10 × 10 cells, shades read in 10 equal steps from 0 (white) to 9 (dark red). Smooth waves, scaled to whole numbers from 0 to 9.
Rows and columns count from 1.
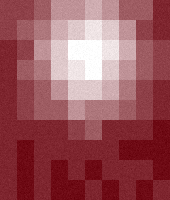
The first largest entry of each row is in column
10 10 1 1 1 1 10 2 2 2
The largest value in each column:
8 9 8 9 9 9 9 9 9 9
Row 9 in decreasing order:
9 9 9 9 8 8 8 8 8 8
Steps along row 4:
down down down down down up up up up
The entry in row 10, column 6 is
8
